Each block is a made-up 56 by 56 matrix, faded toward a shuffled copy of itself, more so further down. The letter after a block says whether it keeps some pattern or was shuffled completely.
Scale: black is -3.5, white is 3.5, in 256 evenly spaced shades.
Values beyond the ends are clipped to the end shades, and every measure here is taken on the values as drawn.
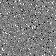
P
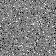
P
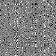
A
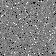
P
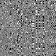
A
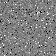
P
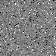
P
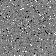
P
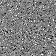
P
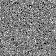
P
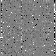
A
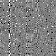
A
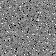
P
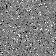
P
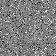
P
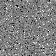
P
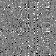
A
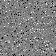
P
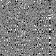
A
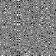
A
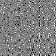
A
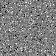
P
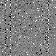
A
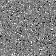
P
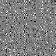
A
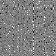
A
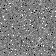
P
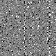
A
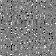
A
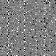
A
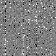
A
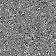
P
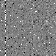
A
